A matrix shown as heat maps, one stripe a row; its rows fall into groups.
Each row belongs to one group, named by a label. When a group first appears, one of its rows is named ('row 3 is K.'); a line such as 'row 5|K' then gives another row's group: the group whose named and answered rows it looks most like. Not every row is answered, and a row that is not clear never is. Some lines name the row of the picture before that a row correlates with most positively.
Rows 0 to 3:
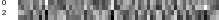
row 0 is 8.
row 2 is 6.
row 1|8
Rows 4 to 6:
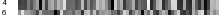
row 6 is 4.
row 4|6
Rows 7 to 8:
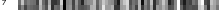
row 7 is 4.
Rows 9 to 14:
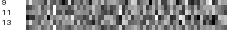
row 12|6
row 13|6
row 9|4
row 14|8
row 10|8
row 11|8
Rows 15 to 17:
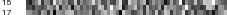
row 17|6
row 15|8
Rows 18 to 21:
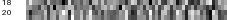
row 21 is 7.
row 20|7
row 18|4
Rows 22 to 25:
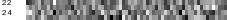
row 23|8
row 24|6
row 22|8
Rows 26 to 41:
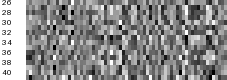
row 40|6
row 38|4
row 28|4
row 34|7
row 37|8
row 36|4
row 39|6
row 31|6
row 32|4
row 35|6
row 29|4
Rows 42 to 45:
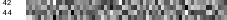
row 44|4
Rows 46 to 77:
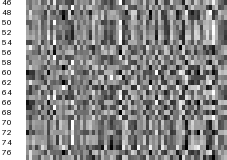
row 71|7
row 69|8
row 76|4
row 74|7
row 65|8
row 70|7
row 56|6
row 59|4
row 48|4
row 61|4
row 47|7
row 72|6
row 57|8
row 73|7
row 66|6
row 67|8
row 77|6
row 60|6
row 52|8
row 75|7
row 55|6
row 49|4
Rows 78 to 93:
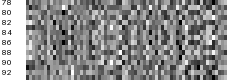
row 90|4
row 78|6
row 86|4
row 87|6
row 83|4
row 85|8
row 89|6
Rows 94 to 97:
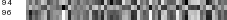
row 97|7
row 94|7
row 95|4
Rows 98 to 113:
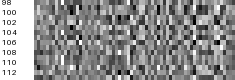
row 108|4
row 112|7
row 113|4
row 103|4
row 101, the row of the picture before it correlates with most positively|94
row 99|4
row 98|8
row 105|4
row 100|4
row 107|8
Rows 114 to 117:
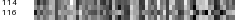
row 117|7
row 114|7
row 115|7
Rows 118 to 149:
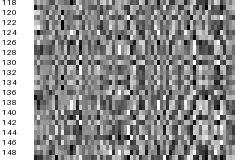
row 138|7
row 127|4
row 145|7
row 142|7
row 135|6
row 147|4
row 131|7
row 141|4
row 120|6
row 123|6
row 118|4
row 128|4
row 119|6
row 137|6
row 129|7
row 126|4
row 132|7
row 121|8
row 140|8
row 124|7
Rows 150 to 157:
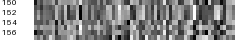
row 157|7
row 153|4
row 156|6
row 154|6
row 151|4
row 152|4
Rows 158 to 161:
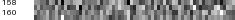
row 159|4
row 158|6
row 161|8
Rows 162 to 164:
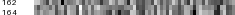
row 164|7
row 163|7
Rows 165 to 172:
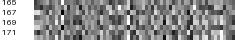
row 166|4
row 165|8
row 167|6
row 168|8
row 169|8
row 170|6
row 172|8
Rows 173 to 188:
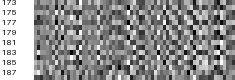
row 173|7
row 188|4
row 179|7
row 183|4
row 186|7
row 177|6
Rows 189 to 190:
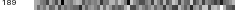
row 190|8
